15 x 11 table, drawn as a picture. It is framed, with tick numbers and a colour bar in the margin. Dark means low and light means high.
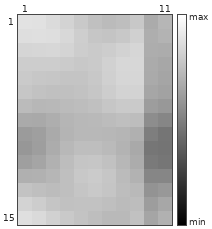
The top left is the ninth with the highest average. The left part is higher, up to a seam about 80% of the way across. The values are skewed, with a long tail toward low values.
